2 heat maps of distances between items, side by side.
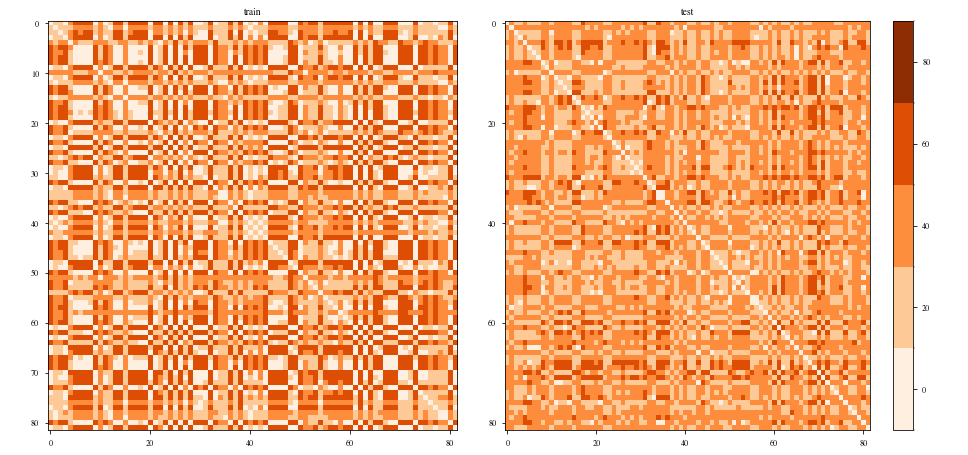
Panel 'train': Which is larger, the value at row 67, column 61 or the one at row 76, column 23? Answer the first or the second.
the first
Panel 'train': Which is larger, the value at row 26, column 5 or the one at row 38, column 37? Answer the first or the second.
the second
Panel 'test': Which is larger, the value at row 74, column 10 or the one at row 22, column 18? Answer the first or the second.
the second
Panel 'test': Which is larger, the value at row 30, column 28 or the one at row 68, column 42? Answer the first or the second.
the second
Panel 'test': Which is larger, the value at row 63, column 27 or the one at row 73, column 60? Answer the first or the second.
the first
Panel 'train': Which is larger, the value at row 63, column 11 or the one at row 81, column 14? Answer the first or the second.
the second
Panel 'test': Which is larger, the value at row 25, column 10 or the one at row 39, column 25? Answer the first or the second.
the first
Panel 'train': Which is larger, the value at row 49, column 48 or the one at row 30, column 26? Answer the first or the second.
the second
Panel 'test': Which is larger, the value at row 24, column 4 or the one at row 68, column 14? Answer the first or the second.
the second
